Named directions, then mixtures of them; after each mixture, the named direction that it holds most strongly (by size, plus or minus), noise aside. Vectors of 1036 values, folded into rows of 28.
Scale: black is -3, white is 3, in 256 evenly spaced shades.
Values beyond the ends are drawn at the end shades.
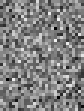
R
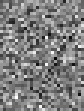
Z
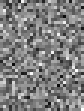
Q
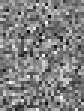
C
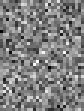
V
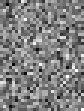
Q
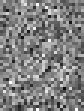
C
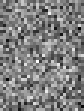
R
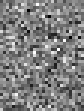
Z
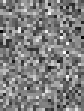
V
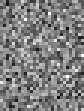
R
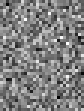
R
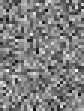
V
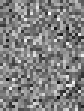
R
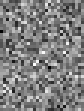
V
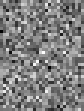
V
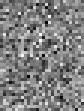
C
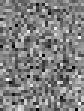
C
